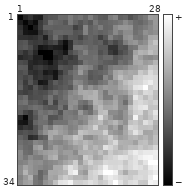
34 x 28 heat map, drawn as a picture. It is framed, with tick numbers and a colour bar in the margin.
The field climbs toward the bottom right. The field is mottled with small blotches. The ninth with the lowest average is the top left. There are no regular stripes. There are no lone odd cells. The ninth with the highest average is the bottom right.
